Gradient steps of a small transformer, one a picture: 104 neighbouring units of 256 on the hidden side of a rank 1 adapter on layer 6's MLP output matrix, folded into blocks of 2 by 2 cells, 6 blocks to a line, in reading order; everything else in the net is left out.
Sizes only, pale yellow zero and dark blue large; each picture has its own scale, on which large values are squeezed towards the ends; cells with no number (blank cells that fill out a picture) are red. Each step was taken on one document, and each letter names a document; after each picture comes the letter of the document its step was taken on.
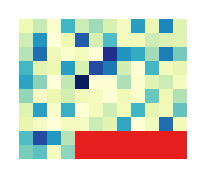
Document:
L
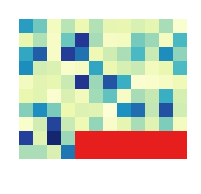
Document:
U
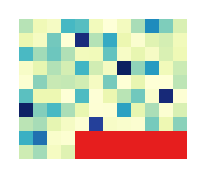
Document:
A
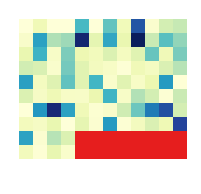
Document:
L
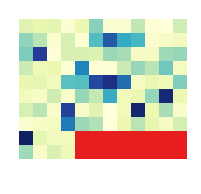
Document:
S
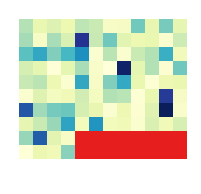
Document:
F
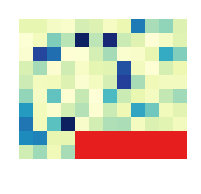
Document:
F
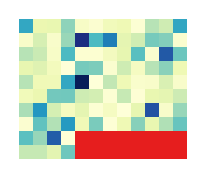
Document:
U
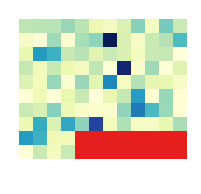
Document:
A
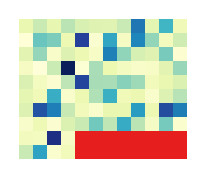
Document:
L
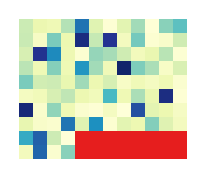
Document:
A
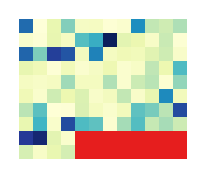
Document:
A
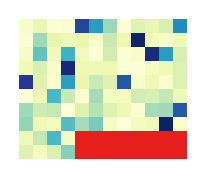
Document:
L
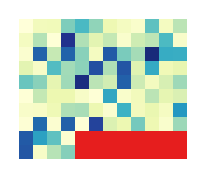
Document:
U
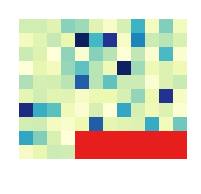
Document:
S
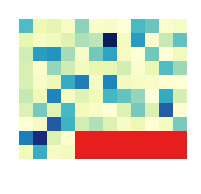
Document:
F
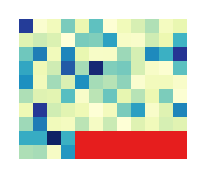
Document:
U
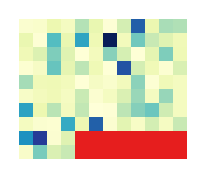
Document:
A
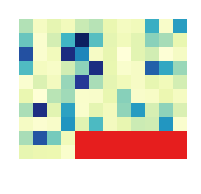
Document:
U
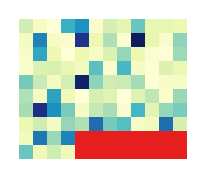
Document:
L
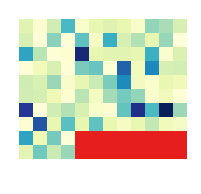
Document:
F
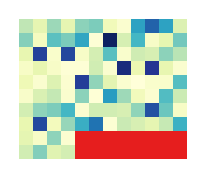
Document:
F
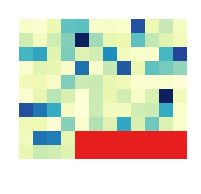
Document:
S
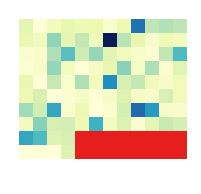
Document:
A
